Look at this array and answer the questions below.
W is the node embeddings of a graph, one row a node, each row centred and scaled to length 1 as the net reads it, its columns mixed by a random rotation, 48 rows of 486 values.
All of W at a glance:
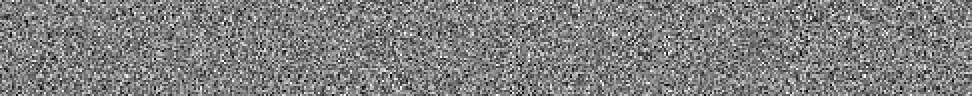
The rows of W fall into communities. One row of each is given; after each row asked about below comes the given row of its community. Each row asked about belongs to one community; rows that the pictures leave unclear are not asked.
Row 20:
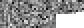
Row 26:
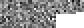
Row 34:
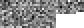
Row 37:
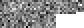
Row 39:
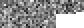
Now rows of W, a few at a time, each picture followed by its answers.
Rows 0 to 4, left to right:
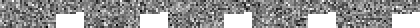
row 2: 37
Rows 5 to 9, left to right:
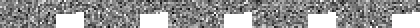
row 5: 20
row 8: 34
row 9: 34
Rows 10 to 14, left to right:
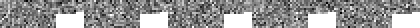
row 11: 20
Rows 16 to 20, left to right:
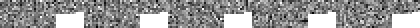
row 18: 26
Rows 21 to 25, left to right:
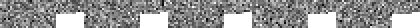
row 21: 26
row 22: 26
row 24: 39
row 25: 26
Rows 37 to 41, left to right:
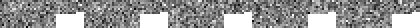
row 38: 37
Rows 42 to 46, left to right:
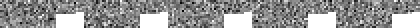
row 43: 20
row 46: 20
